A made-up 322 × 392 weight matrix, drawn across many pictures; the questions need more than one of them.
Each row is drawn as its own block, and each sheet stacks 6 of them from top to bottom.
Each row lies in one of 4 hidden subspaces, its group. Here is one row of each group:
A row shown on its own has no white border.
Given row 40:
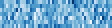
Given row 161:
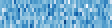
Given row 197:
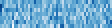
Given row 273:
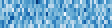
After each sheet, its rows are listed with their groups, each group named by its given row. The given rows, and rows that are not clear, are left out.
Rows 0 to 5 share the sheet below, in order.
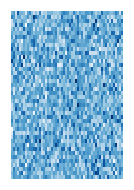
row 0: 273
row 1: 197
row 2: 273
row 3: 273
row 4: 197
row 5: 273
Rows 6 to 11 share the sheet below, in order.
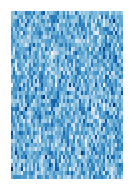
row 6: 273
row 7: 161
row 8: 40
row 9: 273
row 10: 197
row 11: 40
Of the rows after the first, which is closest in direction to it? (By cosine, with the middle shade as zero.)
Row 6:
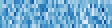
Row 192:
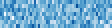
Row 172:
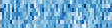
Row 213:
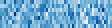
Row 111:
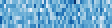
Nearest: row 213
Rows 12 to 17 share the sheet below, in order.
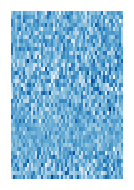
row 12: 40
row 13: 197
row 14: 273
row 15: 161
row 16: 40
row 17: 40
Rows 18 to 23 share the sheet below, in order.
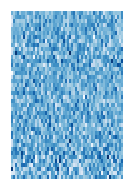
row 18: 197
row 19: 273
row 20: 197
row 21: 40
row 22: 40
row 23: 40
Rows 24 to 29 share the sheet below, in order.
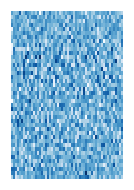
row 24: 40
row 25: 197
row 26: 40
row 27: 197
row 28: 40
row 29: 197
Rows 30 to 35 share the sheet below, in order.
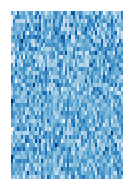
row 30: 197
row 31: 197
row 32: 273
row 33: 197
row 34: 197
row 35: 197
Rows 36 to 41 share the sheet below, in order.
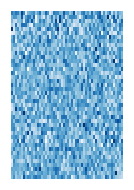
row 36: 40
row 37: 273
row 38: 40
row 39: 273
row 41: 197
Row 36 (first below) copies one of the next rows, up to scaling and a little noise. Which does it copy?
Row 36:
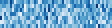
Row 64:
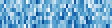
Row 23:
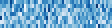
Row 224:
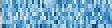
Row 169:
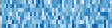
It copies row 23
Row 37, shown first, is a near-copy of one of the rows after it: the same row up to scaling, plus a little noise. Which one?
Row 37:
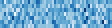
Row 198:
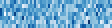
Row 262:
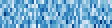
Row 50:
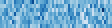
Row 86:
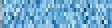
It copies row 86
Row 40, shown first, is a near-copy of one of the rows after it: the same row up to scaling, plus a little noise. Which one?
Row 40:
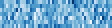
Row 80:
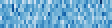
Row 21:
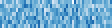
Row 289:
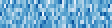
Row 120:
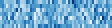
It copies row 120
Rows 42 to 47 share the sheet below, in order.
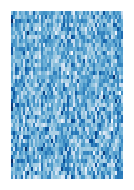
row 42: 197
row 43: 197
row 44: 161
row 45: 197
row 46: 161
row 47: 197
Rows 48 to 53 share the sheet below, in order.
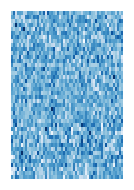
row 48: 273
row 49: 40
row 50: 273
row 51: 161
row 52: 40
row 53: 197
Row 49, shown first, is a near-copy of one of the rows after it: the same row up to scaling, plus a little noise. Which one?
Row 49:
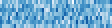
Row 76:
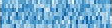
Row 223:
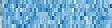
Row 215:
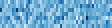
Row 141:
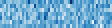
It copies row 76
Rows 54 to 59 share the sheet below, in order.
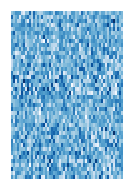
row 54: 161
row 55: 273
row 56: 161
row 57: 197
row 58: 273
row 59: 161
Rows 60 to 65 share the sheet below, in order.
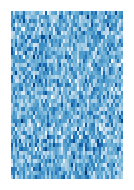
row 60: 273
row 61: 273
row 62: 273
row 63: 161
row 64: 40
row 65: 197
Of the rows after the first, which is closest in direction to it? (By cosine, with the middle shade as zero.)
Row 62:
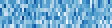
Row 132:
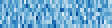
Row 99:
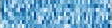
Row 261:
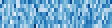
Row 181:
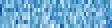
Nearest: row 99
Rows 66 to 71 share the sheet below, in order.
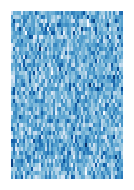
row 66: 161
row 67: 197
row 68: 161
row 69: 40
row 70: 197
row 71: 197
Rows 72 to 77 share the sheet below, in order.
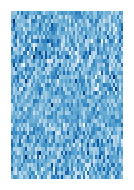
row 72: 161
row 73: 273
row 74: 273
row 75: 273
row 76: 40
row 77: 40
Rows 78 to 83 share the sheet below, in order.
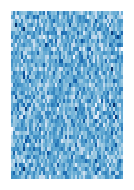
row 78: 273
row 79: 40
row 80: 40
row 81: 273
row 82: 197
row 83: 273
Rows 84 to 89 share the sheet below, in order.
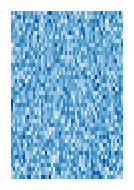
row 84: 40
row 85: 197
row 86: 273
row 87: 197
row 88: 161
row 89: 273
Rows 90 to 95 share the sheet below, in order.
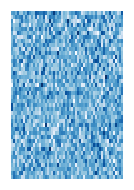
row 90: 161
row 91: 273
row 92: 40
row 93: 197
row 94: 273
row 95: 273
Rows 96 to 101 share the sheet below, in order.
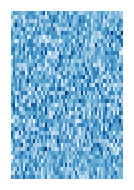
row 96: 273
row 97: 40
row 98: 40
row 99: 161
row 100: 273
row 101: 197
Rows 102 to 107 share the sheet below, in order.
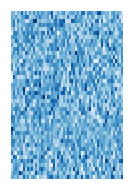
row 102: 161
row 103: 273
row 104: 197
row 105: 273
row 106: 197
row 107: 40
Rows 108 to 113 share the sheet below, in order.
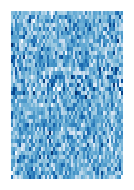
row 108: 161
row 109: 197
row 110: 161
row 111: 40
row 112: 161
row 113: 161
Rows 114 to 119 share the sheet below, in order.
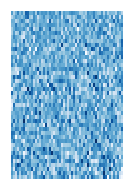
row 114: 161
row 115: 161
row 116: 161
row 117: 197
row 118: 273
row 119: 161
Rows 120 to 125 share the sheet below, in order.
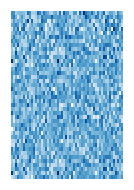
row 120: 40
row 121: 161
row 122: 161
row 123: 161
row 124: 197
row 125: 161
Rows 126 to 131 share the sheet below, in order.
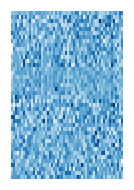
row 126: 161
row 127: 197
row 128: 197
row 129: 161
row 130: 273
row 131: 40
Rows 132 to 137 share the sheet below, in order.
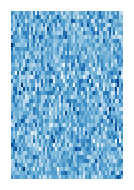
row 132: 161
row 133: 197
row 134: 40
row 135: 161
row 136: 161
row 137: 273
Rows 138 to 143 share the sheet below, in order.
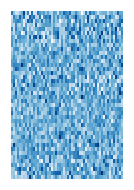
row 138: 161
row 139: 161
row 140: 161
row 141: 40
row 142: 161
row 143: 161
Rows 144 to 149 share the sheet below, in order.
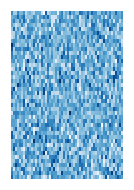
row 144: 273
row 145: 197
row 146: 161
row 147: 40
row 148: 273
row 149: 273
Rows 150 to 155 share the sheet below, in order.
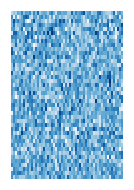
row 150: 161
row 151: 273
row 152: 161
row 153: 40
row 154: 161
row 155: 40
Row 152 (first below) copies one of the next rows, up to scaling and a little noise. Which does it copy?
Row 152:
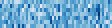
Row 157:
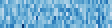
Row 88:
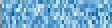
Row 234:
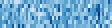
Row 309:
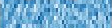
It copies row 234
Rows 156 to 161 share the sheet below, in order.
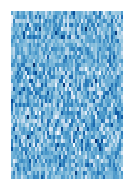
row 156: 197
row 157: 161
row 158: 40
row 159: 197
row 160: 40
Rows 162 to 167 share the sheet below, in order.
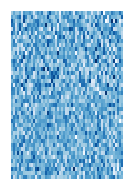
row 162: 40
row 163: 273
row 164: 273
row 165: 161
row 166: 273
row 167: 40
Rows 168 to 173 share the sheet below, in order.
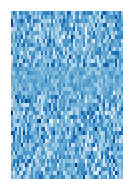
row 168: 197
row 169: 40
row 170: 40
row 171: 40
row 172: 40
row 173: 273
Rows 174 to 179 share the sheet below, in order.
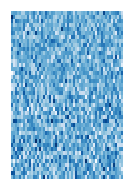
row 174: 197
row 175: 161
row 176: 197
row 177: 40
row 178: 197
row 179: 161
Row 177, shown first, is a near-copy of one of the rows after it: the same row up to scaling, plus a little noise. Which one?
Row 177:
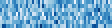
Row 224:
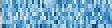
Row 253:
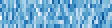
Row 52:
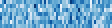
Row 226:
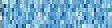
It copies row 224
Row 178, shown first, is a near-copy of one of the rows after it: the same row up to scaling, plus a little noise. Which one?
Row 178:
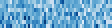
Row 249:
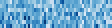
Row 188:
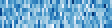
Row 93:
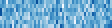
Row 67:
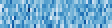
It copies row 249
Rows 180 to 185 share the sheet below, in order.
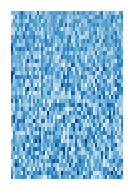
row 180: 197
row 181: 197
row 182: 197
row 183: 161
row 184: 197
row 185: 273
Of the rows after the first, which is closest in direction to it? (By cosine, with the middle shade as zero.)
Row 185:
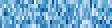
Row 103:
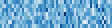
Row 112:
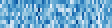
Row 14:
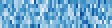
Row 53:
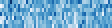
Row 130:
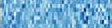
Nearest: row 103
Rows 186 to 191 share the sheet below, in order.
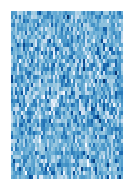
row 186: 40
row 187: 40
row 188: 197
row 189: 273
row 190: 197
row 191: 161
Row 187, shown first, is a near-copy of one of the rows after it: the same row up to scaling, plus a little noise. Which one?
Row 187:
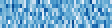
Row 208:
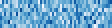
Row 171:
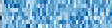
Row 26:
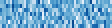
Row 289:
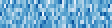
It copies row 26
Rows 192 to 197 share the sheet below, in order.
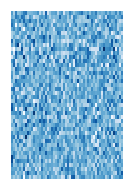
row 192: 273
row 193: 161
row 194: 161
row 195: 273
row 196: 273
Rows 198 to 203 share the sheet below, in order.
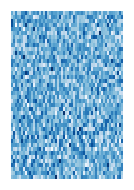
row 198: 273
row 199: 273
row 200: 161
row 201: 40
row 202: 40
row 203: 161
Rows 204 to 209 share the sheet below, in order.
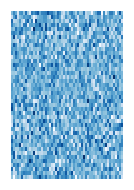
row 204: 273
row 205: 40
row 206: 273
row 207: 273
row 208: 40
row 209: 161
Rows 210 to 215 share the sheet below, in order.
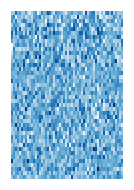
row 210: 40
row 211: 197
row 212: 40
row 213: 273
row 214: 40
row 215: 40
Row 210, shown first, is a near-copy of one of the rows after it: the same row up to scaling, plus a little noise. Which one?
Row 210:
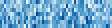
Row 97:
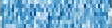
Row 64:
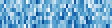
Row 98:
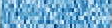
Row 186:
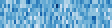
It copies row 64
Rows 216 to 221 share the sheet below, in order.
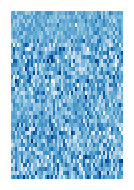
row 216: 273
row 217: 161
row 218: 161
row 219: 40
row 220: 161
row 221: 40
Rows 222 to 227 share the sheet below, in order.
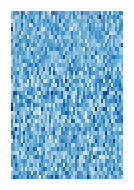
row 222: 40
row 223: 40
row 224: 40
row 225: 197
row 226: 40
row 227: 40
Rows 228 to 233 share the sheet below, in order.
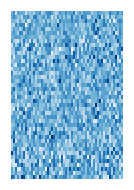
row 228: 273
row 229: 161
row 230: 161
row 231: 273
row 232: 161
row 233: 161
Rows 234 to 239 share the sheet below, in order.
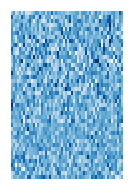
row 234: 161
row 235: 273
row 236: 40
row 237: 197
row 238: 161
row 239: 273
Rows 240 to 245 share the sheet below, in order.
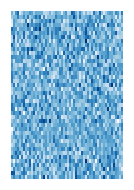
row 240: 197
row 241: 40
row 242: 273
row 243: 273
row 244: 197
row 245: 161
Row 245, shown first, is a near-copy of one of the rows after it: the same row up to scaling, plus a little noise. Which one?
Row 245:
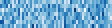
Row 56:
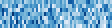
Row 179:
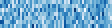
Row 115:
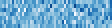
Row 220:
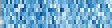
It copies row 179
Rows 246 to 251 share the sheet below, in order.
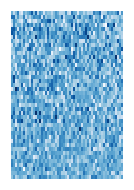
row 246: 197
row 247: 161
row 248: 161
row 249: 197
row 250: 40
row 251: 273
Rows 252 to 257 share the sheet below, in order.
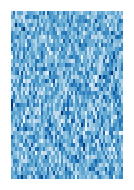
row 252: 273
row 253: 40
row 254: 161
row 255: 197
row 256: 40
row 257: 161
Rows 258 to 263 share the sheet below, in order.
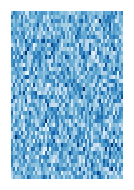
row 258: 161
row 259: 273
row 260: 161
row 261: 40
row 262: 273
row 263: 273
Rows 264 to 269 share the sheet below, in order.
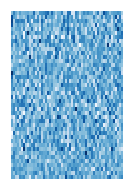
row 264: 197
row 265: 40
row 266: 197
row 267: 273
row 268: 197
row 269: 40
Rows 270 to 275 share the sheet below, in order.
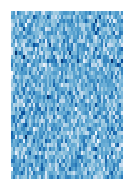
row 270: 273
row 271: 273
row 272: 197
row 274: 273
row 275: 40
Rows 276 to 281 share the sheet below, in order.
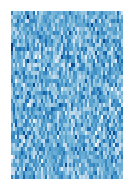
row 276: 161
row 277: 197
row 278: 273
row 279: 161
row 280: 273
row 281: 197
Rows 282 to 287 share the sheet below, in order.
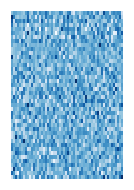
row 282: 197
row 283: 40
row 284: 273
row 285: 40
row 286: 273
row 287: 161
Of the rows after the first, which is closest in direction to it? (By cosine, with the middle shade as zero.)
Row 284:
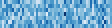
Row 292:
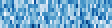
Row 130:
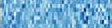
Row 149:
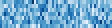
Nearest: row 149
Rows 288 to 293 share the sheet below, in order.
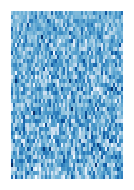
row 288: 40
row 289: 40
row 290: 273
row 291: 197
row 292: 273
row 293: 197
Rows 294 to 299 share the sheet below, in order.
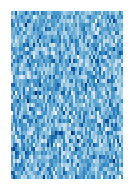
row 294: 273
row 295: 161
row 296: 197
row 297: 40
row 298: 161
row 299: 161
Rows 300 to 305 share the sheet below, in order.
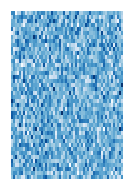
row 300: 161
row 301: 161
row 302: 161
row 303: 197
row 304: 40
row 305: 273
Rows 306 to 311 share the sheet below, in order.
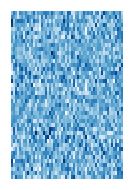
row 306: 197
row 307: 161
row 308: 197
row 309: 161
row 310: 161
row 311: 197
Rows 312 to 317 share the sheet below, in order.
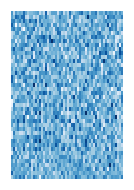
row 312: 273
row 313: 161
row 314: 273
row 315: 197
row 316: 197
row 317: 161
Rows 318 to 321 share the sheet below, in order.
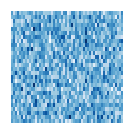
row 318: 197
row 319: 40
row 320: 273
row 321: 40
